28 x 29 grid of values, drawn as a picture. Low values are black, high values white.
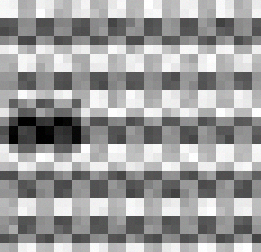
An odd patch, lower than its surroundings, sits in the middle left. The ninth with the lowest average is the middle left. No overall slope runs across the table. Horizontal stripes repeat 5 times down the table. Overall the values sit about 60% of the way up the scale.
